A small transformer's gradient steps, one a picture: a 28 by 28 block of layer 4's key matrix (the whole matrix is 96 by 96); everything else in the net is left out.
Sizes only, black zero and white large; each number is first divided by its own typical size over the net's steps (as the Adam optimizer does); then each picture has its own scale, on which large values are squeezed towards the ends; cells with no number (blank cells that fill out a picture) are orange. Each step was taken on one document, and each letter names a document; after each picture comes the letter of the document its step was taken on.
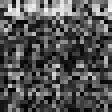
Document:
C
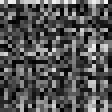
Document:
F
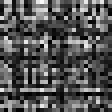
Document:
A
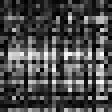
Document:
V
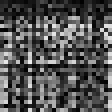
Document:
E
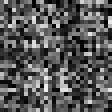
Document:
C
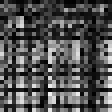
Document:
E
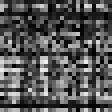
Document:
E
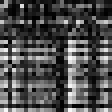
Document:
E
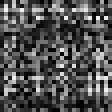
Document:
V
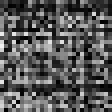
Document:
F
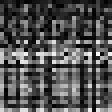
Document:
E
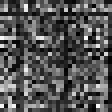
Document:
A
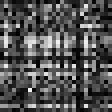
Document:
A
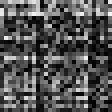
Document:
C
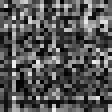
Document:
V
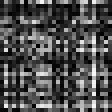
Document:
F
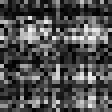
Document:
F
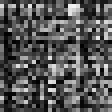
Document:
E
